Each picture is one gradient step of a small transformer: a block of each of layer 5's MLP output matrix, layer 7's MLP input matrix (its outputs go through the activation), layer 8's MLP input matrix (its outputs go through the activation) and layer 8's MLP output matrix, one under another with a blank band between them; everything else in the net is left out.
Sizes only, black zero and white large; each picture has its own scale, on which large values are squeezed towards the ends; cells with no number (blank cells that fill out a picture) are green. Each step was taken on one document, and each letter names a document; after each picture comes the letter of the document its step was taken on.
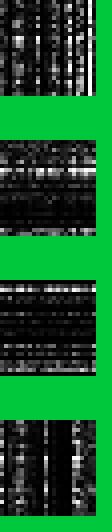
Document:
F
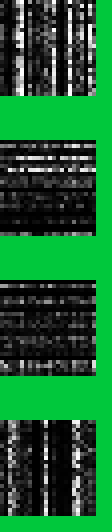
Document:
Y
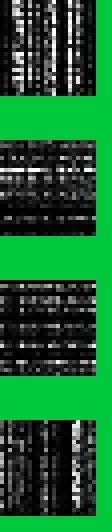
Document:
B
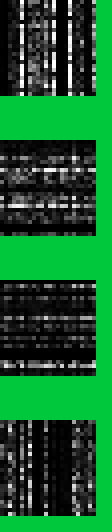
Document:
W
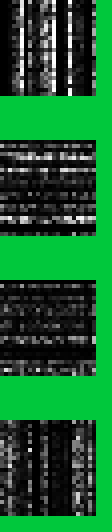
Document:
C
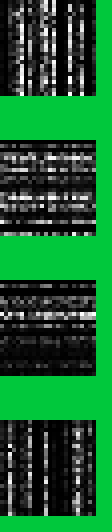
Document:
W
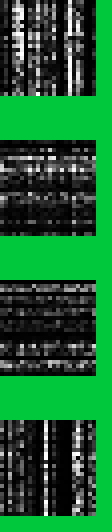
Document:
B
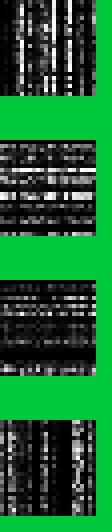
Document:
W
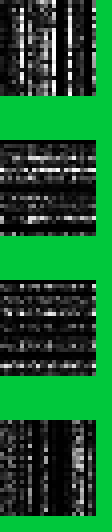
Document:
C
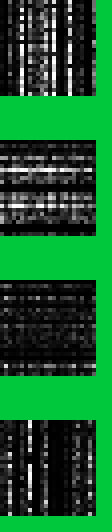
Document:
W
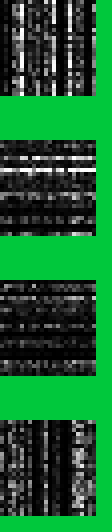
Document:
Y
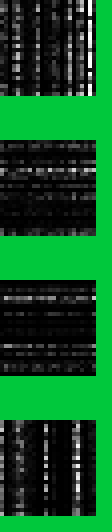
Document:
F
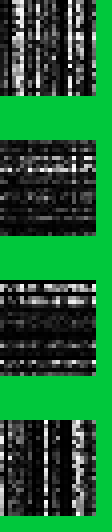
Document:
B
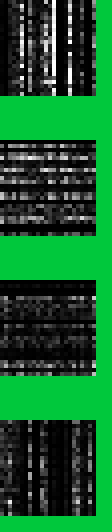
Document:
C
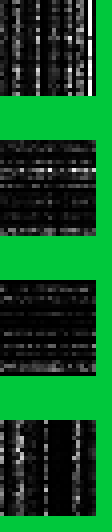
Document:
F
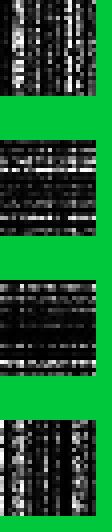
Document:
B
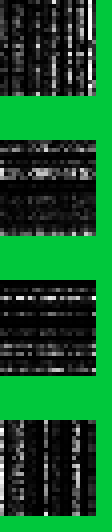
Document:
F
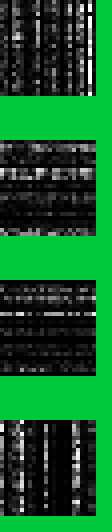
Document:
F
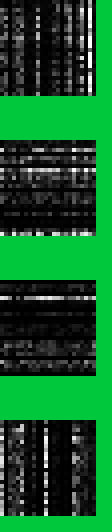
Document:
F
